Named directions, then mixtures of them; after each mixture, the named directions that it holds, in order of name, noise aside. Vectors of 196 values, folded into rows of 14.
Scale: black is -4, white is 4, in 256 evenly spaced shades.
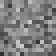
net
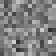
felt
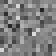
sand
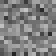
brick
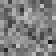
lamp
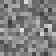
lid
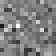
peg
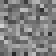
brick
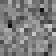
brick, lid, sand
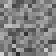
felt, net, peg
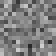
felt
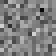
brick, sand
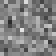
lamp, lid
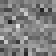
brick, lid, peg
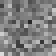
net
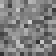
net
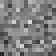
net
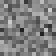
lid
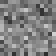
brick, lid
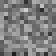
brick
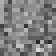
lamp, net, peg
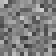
brick, net, sand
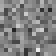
lamp, peg, sand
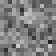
lamp
